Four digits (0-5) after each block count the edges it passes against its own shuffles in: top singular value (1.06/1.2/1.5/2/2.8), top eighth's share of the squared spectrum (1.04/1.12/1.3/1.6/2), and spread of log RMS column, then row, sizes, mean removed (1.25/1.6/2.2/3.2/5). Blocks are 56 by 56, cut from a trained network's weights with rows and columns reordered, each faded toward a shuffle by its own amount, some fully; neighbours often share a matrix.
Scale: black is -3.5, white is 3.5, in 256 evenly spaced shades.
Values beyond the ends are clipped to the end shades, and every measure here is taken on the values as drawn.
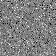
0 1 0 0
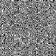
3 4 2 2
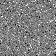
0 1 0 0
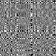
4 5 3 3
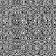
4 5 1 2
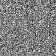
2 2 0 1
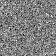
0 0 0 0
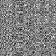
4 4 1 2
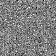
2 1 0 0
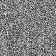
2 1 0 0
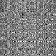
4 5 0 3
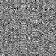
3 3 0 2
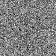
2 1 0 0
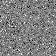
0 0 0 0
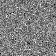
0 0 0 0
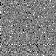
3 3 1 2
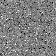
0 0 0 0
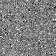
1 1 0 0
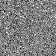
1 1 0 0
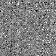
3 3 1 1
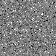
1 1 0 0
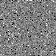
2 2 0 0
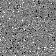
1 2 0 1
